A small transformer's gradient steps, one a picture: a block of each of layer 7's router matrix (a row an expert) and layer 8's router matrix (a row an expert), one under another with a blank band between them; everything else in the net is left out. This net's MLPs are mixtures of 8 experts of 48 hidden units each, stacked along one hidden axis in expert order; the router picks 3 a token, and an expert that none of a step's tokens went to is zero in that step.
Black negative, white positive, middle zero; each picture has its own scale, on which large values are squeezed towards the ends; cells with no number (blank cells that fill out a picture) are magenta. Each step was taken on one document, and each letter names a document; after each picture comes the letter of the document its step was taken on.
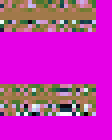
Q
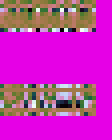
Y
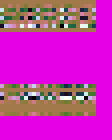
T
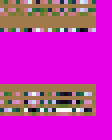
Y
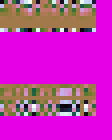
Q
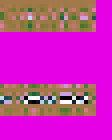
T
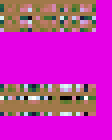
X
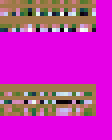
Y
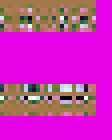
X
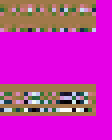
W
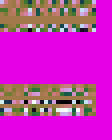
W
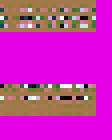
X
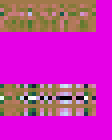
T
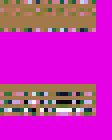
Y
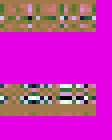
X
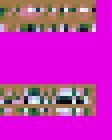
W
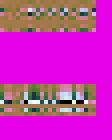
W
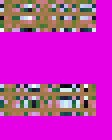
Q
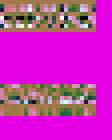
T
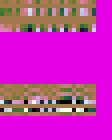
W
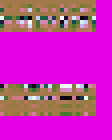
X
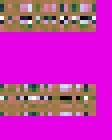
X
